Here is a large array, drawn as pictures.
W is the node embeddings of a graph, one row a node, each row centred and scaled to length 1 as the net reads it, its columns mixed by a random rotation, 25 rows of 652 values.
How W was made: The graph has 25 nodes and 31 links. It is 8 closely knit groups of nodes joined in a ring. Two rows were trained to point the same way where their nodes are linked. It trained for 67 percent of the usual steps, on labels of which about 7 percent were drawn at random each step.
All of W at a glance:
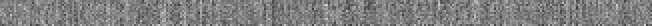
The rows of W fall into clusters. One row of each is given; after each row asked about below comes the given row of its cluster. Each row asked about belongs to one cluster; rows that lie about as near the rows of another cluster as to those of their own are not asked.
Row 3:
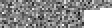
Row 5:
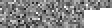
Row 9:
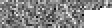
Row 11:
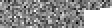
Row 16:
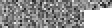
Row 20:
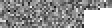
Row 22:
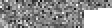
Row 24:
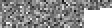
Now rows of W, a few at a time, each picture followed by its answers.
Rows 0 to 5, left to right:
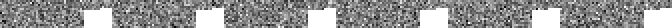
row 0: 3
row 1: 16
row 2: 9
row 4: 5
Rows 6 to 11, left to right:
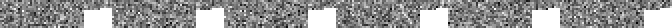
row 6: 9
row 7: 24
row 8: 24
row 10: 20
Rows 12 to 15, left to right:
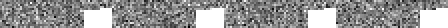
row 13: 22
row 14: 16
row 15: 20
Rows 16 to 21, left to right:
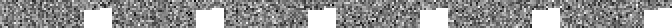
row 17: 3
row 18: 11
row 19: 5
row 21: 22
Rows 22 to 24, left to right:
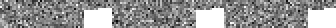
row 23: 3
